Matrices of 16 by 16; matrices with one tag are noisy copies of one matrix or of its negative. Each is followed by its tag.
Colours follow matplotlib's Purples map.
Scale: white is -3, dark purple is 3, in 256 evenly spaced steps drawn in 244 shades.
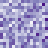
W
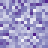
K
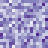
W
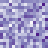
W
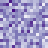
W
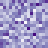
K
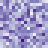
K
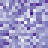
K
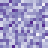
W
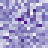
K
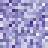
W
